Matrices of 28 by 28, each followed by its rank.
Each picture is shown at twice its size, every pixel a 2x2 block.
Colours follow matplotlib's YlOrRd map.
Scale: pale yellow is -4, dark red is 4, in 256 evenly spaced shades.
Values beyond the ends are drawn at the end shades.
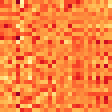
five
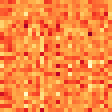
five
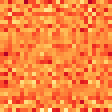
five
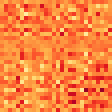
five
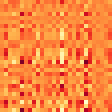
two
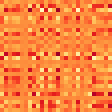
two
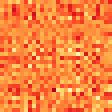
five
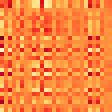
two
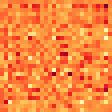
five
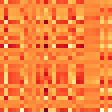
two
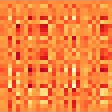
two
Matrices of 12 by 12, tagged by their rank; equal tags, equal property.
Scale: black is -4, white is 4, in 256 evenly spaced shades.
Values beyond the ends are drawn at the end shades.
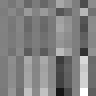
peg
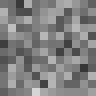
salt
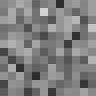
salt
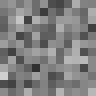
salt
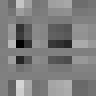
peg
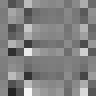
peg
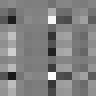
peg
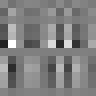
peg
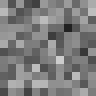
salt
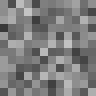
salt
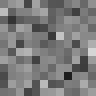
salt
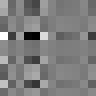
peg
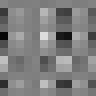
peg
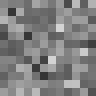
salt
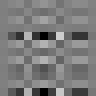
peg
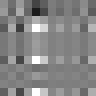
peg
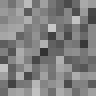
salt
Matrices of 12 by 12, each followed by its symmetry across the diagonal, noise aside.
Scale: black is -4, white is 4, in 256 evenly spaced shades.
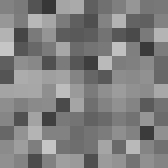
antisymmetric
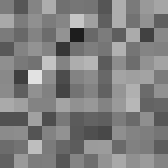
antisymmetric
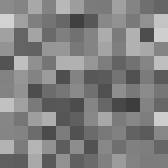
neither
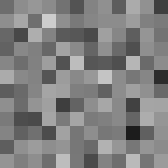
neither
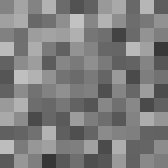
symmetric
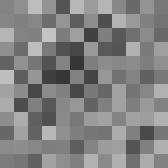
symmetric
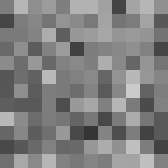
antisymmetric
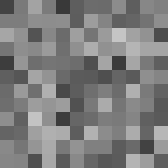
symmetric
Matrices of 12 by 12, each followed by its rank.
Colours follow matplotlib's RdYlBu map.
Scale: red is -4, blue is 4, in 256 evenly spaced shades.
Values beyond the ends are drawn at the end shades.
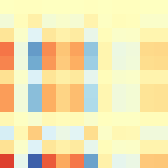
one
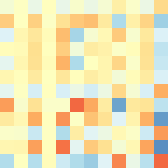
two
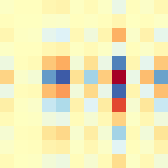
one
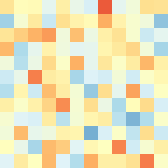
full rank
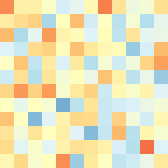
full rank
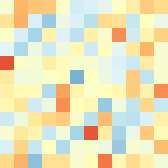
full rank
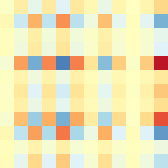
one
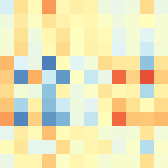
two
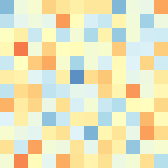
full rank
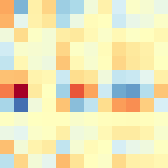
two
